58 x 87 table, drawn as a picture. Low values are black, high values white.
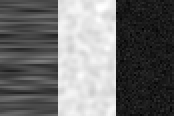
The table splits into one row of 3 panels. Panel 1,1: low, streaked across. Panel 1,2: very high, blotchy, faint in contrast. Panel 1,3: very low, fine-grained, faint in contrast.
